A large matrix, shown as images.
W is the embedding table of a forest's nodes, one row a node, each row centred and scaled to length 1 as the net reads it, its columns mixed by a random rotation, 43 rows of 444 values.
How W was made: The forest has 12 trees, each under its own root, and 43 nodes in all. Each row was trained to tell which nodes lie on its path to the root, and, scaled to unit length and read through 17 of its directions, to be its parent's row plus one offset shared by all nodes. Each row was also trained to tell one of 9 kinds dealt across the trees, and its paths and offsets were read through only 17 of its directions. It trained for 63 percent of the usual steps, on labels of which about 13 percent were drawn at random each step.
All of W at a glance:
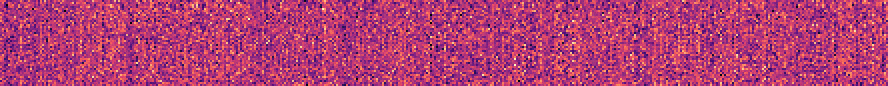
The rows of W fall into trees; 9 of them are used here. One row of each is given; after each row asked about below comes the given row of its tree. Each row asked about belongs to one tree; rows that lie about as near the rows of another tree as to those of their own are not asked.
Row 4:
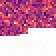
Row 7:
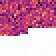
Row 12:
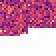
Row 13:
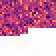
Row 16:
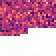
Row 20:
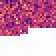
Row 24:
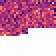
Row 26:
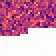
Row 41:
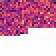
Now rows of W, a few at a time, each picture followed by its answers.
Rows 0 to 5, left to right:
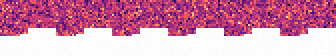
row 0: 4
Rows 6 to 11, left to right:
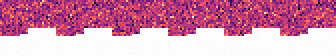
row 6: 13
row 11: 7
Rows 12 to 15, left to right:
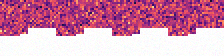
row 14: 41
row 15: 24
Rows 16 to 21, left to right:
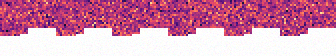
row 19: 41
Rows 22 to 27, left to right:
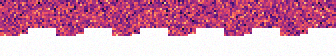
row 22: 24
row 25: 4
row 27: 20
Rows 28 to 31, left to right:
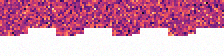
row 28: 41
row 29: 24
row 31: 12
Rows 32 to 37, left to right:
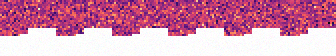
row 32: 24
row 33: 7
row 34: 20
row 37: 12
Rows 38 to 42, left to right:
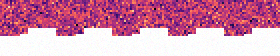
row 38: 4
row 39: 7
